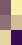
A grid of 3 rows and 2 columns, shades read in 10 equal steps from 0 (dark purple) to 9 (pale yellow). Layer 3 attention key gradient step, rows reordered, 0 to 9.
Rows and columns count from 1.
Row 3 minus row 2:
4 -7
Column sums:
15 16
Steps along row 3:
down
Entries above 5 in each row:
1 1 1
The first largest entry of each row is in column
2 2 1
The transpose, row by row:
3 4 8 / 9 7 0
